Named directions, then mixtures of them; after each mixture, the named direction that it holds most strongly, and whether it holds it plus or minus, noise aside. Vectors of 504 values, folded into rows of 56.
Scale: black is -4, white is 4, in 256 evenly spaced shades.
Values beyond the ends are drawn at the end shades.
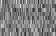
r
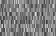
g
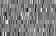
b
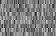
g, minus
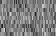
g, minus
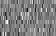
b, plus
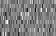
b, plus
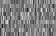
b, plus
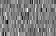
b, minus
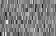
b, plus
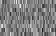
r, plus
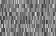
g, plus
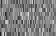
b, plus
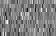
b, plus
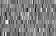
b, plus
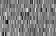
b, minus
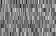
r, minus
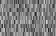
g, minus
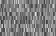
g, plus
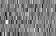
b, plus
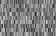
g, minus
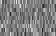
r, plus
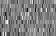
b, plus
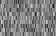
g, minus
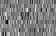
b, minus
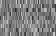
r, plus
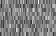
r, minus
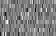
b, plus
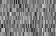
g, minus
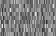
g, plus
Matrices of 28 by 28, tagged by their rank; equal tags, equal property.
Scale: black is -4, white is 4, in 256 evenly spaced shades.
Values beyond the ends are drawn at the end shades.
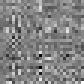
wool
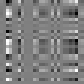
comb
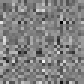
wool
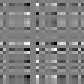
comb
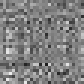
wool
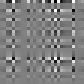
comb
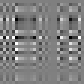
comb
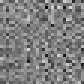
wool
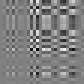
comb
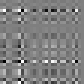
comb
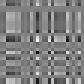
comb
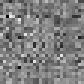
wool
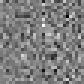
wool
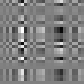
comb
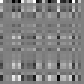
comb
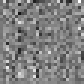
wool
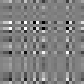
comb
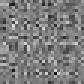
wool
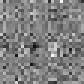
wool
